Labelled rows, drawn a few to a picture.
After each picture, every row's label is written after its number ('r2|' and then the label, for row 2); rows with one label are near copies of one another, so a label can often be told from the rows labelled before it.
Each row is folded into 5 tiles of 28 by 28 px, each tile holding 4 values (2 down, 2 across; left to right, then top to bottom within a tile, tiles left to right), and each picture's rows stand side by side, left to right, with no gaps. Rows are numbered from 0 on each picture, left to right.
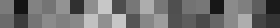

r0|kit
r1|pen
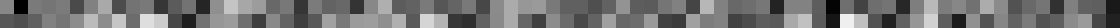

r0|kit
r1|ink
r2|kit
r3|ink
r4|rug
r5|pen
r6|ink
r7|pen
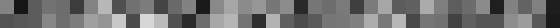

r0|kit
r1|ink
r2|kit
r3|pen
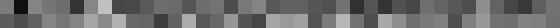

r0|kit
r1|rug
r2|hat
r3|hat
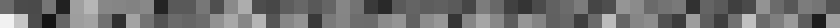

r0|ink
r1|kit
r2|hat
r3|hat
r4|rug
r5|rug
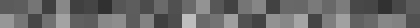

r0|hat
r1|rug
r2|hat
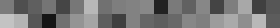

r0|ink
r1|kit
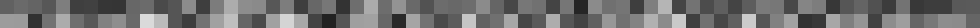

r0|hat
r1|ink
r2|ink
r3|rug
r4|kit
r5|rug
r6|hat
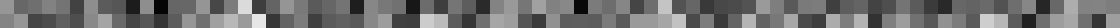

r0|pen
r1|kit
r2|pen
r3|ink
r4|kit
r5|rug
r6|hat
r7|ink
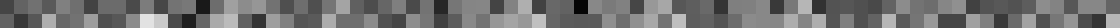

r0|rug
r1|ink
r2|rug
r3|kit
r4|kit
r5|kit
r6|rug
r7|rug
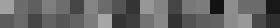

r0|pen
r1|pen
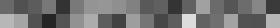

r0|ink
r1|rug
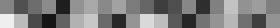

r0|ink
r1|ink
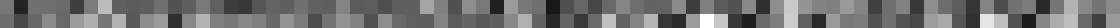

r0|kit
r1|hat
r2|hat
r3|pen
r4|rug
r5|ink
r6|pen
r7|ink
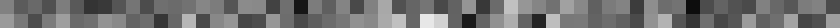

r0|hat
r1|rug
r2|kit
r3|ink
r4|pen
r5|rug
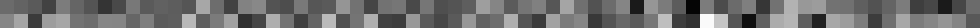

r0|hat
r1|rug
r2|rug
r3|rug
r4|pen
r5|ink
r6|hat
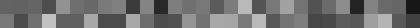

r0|rug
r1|kit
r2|pen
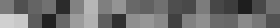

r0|ink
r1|hat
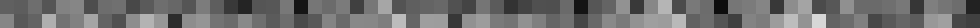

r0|rug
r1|hat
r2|kit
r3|hat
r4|kit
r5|kit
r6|pen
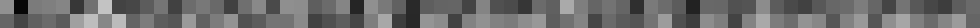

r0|kit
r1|rug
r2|pen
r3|hat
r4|pen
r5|hat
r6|hat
